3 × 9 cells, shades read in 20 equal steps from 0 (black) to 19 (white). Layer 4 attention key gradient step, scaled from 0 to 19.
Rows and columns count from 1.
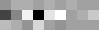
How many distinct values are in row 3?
5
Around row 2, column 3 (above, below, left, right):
13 11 10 0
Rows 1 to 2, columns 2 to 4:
13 13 12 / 10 18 0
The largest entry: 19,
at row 2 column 6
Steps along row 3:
down down up down down up same same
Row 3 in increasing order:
11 11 12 12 12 12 13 14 16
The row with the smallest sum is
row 2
